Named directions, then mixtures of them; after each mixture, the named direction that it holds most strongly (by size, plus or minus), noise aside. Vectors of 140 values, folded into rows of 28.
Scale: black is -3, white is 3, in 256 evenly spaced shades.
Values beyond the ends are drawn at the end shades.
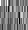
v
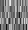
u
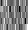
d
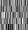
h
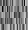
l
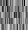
l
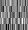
u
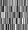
h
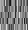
u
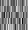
h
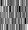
d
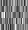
h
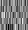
h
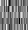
v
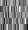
d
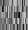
l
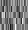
h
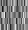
l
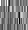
v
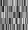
l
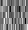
d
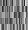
l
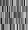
l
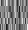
d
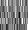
u
